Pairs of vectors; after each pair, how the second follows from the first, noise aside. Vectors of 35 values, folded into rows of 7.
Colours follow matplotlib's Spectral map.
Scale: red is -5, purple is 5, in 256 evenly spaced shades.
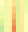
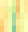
negated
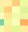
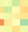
negated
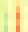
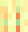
sign-scrambled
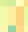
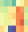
scaled up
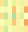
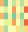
scaled up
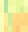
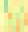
sign-scrambled
